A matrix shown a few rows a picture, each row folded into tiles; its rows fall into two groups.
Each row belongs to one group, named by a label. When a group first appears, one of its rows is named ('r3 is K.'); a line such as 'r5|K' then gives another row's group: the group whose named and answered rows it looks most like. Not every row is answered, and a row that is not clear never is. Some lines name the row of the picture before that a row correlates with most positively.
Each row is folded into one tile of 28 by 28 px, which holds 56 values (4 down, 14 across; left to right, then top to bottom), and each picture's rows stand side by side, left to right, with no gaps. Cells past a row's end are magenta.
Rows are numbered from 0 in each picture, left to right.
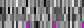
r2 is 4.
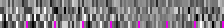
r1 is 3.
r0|3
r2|4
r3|3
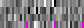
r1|4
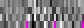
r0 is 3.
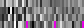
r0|4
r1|3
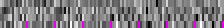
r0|4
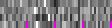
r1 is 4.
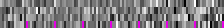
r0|4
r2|4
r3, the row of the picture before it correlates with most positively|3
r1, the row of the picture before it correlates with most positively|3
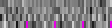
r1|3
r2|3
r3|4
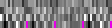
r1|3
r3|3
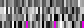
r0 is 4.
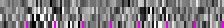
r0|3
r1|3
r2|4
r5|4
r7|4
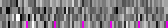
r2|4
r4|4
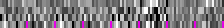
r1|3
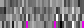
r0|4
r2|3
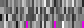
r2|4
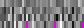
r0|4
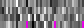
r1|3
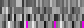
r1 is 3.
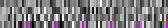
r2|3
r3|4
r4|4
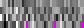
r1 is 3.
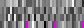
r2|4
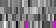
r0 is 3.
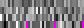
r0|3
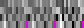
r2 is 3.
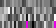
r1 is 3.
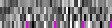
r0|4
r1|3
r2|4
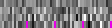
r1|3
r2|4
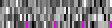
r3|4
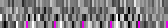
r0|3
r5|3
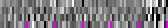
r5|4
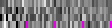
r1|4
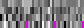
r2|4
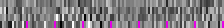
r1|3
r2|3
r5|4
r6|4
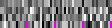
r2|4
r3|3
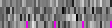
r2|4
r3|4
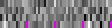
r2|4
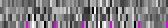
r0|3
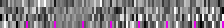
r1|4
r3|4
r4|4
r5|3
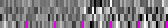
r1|4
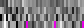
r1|3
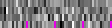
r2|3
